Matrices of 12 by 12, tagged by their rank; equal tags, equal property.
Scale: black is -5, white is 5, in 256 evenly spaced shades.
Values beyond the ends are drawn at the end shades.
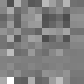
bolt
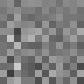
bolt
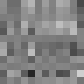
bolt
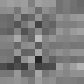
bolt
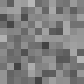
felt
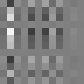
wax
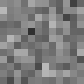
felt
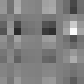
wax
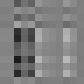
wax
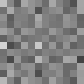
bolt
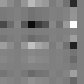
wax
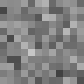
felt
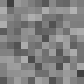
felt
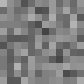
felt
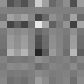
wax
